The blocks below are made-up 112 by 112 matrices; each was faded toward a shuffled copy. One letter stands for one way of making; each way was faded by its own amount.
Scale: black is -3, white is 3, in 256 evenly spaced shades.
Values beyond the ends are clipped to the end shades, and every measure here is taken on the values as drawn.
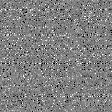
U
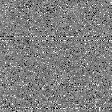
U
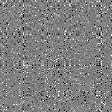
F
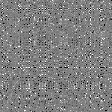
F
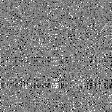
U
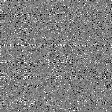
U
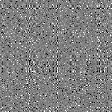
F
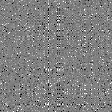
F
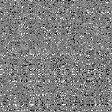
U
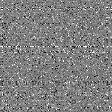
U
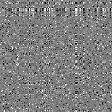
F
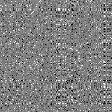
F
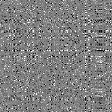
F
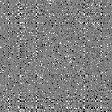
F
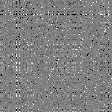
F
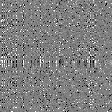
F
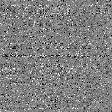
U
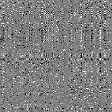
F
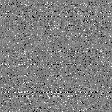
U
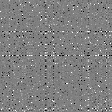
F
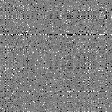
F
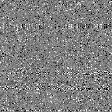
U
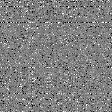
U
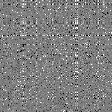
F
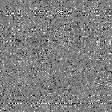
U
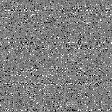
U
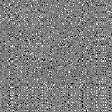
F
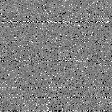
U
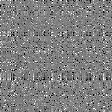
F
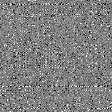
U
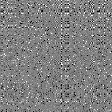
F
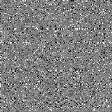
U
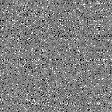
U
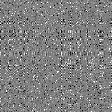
F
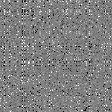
F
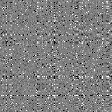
F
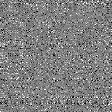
U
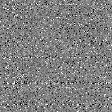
U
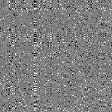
F
